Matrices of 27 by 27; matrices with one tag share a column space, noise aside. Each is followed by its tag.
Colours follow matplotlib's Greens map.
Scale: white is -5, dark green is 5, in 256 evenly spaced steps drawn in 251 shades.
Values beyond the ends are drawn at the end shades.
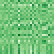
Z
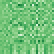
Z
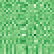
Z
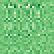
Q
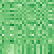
Z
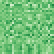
Z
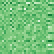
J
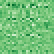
Q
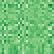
Z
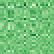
Q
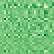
Q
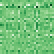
Q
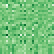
Z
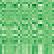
Z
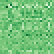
Q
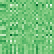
Z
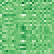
J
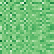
J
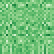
Z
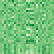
Z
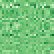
Q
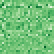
Q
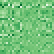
Q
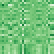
Z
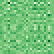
J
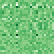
Q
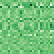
Q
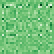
Q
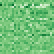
Q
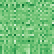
Z
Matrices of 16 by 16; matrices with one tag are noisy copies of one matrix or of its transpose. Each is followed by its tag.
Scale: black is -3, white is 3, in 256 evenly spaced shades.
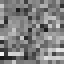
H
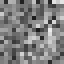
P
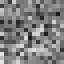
P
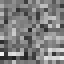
H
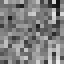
H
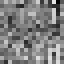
H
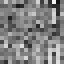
H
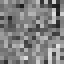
H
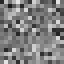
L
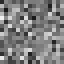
L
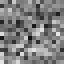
P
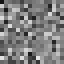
L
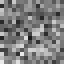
P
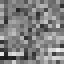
H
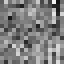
H
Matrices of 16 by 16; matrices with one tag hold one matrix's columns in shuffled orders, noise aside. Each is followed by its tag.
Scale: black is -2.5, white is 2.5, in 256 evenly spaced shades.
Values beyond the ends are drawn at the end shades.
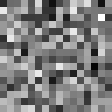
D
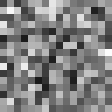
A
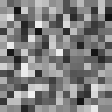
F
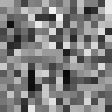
A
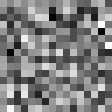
F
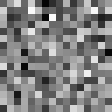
D
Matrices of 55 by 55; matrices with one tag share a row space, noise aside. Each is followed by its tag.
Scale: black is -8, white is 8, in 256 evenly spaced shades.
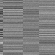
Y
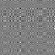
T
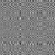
T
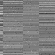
Y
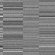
Y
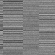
Y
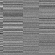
Y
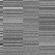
Y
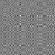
T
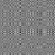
T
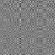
T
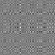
T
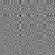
T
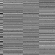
Y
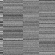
Y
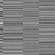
Y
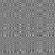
T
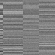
Y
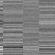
Y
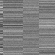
Y
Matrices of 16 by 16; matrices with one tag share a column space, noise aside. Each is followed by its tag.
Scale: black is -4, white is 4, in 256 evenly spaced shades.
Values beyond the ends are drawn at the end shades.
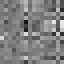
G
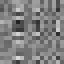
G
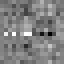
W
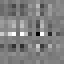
W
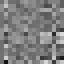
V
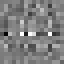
W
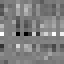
W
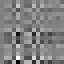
V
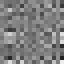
V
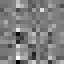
V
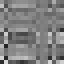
V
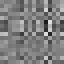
G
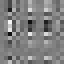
G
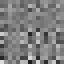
V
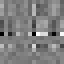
W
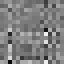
V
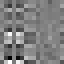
V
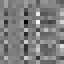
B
